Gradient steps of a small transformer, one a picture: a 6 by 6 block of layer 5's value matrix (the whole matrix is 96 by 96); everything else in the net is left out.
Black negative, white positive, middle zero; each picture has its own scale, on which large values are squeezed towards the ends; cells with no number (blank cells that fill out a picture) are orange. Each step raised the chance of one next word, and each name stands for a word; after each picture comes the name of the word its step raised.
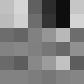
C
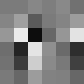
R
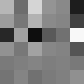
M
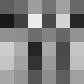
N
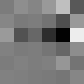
M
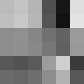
C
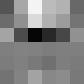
M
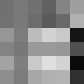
C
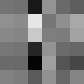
N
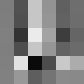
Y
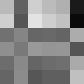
N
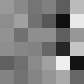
C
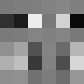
N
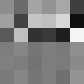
M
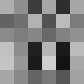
N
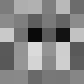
R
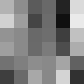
C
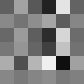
Y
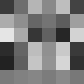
R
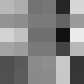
C
